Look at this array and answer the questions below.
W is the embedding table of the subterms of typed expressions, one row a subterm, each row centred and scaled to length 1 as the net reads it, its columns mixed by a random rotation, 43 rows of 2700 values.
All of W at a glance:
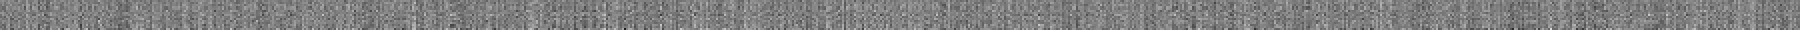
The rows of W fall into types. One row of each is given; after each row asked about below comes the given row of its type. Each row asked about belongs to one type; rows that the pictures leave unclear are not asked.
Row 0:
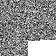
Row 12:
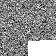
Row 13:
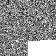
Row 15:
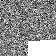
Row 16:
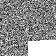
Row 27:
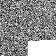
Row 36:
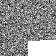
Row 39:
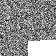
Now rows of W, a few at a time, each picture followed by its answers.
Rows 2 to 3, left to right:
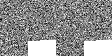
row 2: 16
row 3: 39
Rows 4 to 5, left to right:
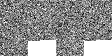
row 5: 0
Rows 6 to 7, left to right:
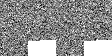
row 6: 12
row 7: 0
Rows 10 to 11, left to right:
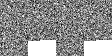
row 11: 36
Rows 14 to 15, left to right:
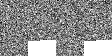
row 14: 36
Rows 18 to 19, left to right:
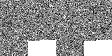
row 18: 0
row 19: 39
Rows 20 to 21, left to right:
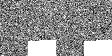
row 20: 27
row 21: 39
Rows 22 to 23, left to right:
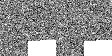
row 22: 39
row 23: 12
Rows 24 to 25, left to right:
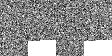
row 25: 27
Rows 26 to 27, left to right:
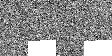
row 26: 15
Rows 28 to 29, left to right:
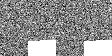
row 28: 39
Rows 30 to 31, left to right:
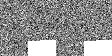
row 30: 16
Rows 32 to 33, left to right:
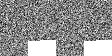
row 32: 36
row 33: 16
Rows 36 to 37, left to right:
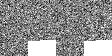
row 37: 15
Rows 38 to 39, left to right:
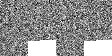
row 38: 36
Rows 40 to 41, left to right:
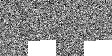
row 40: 15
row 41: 36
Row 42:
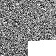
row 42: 27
